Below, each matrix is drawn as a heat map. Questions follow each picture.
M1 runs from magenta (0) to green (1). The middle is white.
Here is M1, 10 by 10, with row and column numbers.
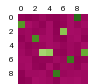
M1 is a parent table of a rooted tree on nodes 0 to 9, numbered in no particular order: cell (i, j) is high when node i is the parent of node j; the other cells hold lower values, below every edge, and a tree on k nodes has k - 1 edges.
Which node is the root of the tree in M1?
1
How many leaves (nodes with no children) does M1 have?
3
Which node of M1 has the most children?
5
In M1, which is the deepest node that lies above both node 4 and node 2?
5
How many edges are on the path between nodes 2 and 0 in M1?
4
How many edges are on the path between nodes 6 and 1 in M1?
6
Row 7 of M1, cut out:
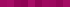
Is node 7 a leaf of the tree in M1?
yes
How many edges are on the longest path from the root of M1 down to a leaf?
7
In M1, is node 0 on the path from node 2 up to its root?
yes
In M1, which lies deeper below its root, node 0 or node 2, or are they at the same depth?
node 2
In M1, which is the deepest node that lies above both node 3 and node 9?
5
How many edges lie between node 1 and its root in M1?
0
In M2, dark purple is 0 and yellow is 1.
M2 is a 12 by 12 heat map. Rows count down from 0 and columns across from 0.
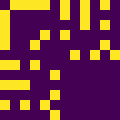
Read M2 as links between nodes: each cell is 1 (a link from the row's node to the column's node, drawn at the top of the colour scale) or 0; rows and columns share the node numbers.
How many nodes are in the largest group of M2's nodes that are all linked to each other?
3
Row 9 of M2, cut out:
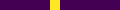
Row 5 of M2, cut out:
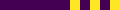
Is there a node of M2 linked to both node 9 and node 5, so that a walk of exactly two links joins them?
no
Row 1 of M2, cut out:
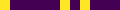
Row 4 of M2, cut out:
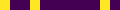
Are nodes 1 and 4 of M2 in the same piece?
yes
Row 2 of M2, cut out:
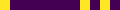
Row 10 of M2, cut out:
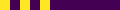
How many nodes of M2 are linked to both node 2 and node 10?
1
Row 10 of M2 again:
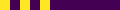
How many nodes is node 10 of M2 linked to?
3
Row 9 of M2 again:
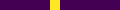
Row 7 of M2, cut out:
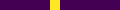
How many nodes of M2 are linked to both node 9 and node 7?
1
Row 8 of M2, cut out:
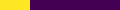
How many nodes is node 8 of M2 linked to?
3
